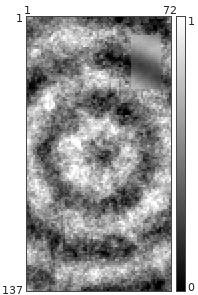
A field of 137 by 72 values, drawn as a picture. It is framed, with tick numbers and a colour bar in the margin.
An odd patch, calmer than its surroundings, sits in the top right. The centre is the ninth with the highest average. Concentric rings centre on the centre. There is no overall slope. On average the colour sits 50% of the way up the scale.
